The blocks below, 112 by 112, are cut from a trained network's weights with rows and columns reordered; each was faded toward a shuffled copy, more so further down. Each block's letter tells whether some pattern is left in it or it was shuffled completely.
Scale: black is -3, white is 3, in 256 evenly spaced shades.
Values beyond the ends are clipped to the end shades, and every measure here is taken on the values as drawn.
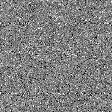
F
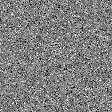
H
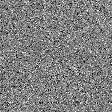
F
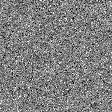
H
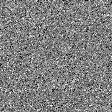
F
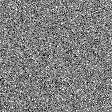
H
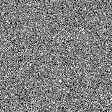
F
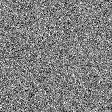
H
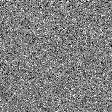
F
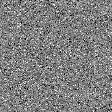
F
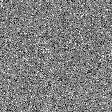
H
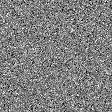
H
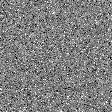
H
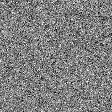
H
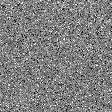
H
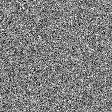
H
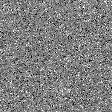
H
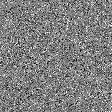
H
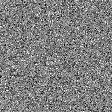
F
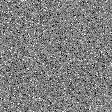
H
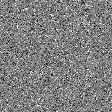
F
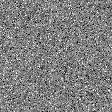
H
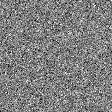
H
